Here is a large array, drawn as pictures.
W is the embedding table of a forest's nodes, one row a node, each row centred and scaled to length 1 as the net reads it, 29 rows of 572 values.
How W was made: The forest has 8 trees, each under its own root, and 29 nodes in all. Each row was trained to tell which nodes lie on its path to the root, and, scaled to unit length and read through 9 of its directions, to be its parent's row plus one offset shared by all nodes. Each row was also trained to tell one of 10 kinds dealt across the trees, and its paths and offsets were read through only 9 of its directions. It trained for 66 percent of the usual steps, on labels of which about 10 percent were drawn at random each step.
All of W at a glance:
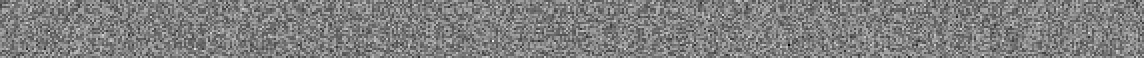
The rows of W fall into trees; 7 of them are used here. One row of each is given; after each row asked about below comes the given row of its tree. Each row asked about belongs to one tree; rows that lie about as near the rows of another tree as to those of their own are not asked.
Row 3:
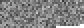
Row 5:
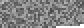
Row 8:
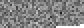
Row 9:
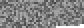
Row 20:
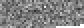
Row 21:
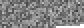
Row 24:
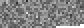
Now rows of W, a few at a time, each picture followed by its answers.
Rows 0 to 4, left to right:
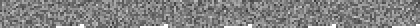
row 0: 3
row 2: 5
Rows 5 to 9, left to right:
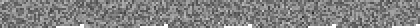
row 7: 9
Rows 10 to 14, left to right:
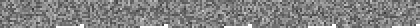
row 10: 3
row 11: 5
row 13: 9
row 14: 20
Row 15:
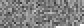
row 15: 21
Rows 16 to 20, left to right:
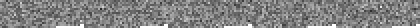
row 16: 20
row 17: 8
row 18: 9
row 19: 20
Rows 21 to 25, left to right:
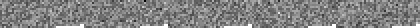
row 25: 9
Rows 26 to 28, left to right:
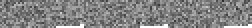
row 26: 8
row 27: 3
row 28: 20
